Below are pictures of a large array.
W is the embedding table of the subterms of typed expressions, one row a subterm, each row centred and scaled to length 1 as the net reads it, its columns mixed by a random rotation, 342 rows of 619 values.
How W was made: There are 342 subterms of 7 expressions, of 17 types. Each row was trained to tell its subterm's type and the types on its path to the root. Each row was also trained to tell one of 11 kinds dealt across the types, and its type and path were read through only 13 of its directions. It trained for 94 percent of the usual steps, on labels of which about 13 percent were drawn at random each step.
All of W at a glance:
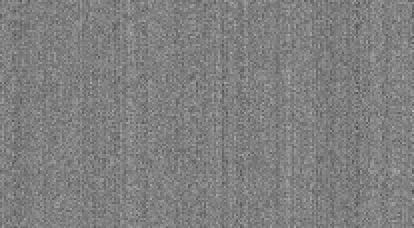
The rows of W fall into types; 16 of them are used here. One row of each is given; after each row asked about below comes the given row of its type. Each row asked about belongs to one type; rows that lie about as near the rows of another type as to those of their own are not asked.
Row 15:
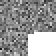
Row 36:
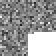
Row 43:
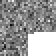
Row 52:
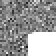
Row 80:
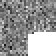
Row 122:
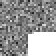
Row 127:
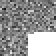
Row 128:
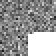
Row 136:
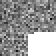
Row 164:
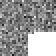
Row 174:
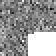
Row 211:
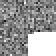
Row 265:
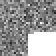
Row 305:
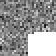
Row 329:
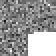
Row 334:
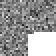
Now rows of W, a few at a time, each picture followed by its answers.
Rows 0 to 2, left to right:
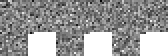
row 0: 128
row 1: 128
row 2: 80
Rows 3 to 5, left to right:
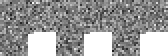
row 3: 174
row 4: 265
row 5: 128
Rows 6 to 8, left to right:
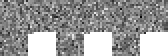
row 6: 128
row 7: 15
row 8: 15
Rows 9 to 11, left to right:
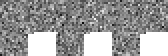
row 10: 36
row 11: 15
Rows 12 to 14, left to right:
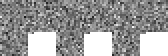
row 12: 36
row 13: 329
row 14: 334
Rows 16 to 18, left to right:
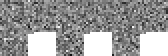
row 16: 164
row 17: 164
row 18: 174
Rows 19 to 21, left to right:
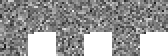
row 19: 43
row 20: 80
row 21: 127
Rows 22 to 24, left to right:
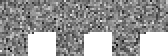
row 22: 15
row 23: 128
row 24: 265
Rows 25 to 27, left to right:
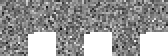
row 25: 127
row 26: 127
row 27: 174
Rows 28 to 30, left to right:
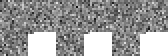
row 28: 128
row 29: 305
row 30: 36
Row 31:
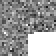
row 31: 211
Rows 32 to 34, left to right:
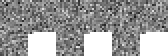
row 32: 128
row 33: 52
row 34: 127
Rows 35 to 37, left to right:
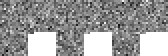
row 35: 136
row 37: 43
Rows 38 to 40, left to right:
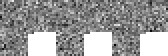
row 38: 43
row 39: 43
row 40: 211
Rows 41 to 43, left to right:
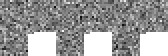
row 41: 43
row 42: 329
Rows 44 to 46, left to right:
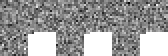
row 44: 43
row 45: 122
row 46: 164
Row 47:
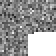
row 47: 136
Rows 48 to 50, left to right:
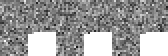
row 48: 265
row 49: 36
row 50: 52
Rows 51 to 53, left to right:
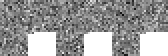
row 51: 80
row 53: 164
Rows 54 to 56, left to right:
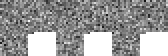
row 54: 36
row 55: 36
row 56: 265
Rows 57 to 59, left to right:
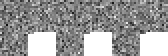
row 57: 127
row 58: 80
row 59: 334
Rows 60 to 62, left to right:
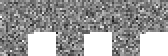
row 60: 164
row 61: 334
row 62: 329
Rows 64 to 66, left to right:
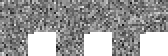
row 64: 174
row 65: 329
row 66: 52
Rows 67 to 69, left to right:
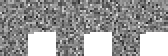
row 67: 265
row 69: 265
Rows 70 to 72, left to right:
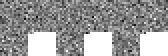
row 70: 329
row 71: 329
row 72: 136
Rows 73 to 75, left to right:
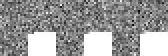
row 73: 36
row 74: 265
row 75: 128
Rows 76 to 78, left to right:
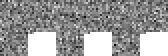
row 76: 128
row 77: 164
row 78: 211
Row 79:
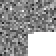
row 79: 265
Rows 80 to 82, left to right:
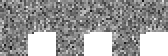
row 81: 80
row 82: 164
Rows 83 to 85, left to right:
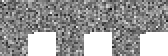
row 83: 36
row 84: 136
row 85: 211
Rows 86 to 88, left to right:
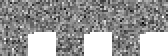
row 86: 164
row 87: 15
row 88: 52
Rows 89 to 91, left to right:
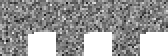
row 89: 164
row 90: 174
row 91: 334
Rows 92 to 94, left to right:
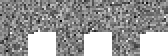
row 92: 136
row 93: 211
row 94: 174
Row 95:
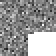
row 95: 305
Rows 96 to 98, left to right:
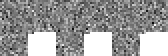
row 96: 127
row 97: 329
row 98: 122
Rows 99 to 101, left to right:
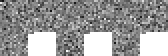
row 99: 127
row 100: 334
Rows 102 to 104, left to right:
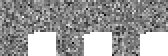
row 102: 136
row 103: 164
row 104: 127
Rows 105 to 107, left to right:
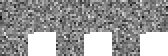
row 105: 43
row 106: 305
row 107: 43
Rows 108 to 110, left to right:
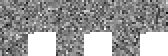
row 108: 15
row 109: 127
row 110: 265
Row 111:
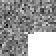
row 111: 80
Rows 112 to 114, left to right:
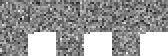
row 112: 122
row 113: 164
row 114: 305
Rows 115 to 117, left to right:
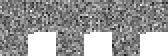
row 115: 305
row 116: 80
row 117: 122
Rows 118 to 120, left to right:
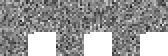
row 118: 305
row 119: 80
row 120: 52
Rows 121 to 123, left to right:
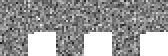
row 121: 36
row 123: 52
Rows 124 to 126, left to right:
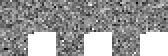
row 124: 43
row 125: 211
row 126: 80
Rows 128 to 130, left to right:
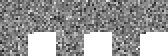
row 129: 305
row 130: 127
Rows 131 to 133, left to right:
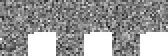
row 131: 305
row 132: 127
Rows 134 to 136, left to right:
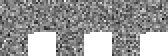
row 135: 128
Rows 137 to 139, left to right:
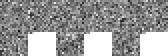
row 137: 128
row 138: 15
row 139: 52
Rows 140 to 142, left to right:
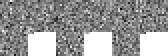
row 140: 43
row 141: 265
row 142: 36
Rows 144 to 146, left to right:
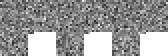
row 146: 127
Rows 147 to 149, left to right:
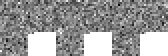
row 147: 15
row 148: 43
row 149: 128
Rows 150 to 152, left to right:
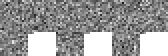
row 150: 128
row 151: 128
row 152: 52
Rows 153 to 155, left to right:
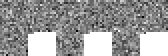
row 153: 52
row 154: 164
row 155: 43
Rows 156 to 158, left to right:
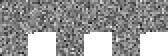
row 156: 127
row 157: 329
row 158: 36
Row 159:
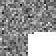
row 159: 15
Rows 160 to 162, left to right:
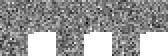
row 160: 305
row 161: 80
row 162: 127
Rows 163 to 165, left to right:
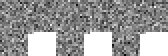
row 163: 174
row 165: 122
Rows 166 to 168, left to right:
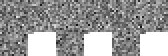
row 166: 127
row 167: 128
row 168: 136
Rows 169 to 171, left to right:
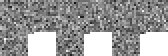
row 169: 164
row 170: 334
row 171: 211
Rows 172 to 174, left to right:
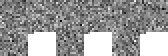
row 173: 211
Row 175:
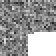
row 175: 164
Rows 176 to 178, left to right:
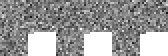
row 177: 127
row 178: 174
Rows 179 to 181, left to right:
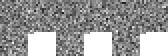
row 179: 329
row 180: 36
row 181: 174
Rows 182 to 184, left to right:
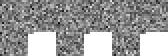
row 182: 265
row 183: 265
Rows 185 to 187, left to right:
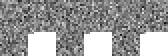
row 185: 122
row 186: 128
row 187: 265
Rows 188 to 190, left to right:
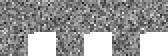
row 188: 136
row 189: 15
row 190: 43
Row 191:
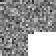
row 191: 15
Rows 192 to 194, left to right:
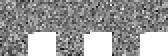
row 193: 164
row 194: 265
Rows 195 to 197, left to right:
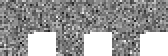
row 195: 329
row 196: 164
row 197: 128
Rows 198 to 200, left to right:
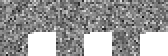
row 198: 52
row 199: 136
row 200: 128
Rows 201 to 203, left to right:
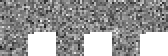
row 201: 305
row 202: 265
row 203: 43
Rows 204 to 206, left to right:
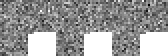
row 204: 211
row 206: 305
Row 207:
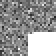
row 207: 128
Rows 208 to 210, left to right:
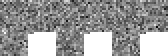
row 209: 43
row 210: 80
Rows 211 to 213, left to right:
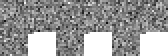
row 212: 128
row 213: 127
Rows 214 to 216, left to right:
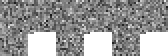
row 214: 164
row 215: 15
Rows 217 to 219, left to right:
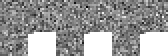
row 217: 211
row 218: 128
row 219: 52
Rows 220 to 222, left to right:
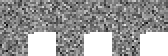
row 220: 80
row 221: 334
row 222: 164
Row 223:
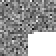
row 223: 128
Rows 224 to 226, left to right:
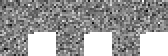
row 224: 43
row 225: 265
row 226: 305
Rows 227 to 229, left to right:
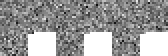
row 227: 164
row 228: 265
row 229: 265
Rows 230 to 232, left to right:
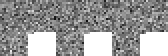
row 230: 127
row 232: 52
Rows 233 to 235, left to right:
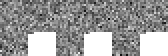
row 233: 305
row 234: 122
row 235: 43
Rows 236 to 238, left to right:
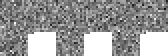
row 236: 164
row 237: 329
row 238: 136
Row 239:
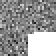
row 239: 122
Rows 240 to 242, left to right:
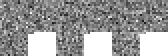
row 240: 265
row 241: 164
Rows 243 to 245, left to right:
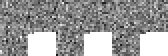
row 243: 164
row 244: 334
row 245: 334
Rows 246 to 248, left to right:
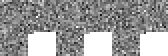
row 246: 174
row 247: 265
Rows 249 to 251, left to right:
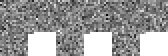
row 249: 265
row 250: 43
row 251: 174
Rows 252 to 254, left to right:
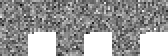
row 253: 211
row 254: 305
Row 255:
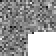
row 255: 127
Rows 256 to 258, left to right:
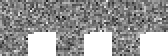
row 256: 305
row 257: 305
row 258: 164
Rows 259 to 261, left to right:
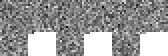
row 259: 127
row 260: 127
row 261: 43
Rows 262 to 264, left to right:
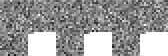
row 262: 43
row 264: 329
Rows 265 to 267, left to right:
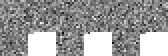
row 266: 36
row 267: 136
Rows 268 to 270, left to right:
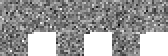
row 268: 174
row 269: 136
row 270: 80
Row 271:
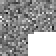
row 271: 36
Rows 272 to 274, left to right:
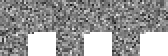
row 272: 15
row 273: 305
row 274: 265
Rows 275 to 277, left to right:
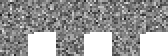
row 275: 43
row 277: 211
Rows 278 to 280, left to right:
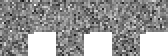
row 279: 334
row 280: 334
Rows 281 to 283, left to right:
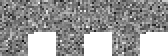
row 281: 136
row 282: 211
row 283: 127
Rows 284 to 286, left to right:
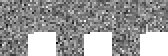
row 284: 80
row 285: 36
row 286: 80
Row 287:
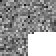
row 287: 15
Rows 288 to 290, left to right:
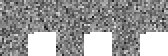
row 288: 127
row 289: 329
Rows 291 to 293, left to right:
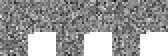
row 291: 164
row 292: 164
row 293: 127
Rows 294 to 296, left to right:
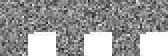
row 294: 211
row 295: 122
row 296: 127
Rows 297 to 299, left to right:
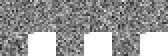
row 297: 305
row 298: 211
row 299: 43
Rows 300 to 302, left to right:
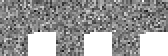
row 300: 122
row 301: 136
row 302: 122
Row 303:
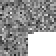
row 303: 43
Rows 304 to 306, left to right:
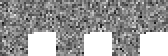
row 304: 305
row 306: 15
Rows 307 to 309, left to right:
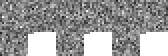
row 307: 265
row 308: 305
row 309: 305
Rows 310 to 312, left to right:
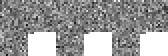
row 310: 329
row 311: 334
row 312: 80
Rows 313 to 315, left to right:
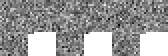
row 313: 15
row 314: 128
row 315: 80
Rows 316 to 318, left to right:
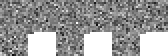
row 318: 305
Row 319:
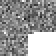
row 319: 265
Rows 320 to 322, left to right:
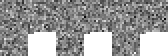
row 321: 15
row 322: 122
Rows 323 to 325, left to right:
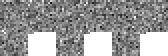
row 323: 43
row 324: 122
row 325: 136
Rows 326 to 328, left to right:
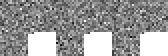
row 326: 329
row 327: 36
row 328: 128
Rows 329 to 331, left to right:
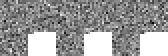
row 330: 305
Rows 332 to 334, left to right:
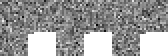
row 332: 80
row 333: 329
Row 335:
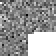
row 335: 211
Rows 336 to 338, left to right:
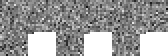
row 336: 334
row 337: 265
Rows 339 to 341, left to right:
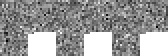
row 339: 80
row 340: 43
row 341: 305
